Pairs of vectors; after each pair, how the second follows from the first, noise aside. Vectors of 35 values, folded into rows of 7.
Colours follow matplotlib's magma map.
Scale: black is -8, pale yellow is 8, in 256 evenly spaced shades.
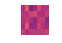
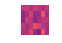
reversed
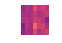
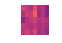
reversed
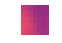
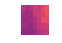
reversed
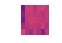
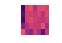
scaled up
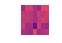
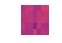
shrunk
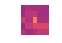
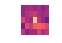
scaled up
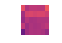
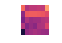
scaled up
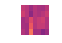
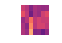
scaled up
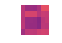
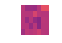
partly zeroed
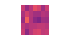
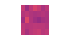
shrunk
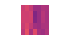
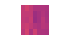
shrunk
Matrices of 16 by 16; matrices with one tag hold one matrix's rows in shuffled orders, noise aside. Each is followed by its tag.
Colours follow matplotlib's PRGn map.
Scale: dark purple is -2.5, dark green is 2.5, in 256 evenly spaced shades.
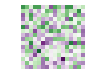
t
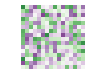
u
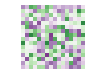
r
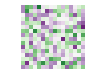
t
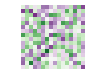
t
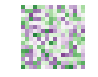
u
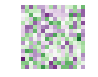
t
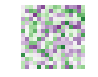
r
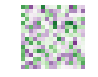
u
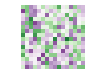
u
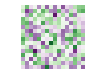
u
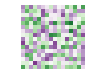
t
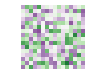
t
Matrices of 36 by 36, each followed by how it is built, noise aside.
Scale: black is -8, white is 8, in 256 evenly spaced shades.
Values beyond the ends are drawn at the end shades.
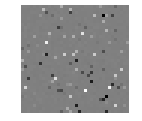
sparse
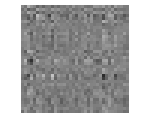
low rank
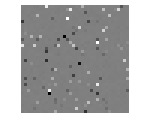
sparse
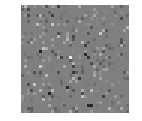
sparse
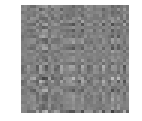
low rank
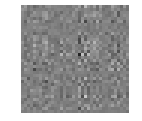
low rank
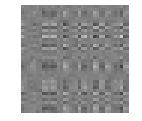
low rank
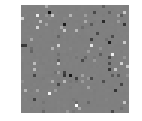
sparse
